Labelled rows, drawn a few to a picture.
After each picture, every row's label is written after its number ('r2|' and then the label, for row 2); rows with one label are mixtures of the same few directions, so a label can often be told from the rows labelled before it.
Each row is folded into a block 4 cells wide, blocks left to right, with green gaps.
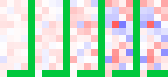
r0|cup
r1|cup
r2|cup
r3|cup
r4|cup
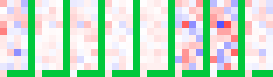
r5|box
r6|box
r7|cup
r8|box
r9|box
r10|cup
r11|cup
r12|box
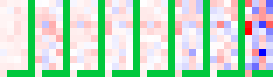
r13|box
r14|cup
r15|cup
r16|box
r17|cup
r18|box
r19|cup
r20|box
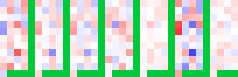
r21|box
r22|box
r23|box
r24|cup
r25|cup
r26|box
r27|cup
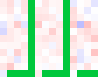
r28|box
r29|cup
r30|cup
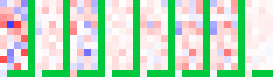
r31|cup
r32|box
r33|box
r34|box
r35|cup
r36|box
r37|box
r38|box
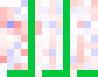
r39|cup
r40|box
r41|cup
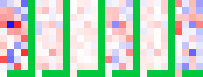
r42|cup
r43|box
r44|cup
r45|cup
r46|box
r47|box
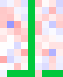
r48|cup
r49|box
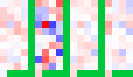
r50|cup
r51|cup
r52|cup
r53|box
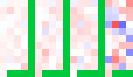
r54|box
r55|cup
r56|cup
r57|cup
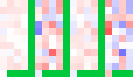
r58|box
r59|box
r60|box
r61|box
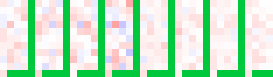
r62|cup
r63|box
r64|cup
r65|cup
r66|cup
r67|box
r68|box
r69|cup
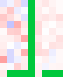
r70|cup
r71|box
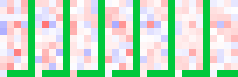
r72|box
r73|cup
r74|box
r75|cup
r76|cup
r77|box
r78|cup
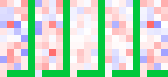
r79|cup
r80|box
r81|cup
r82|cup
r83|cup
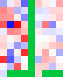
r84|cup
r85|cup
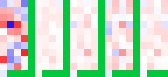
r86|cup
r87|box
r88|box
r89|box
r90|box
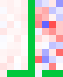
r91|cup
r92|cup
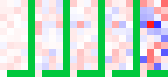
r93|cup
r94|box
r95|cup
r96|cup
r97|cup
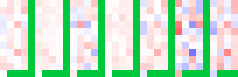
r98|box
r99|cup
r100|cup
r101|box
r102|box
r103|box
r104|box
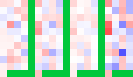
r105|cup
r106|box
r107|box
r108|box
